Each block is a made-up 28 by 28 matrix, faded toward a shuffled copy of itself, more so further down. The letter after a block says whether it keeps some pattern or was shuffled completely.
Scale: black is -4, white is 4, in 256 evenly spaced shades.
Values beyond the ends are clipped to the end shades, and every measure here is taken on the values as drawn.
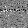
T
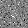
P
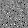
P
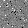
P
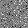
P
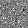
P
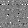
T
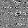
T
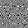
T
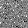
P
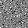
P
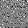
T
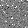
P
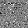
T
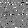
T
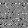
T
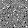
P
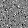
P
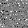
T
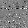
T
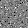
P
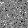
P
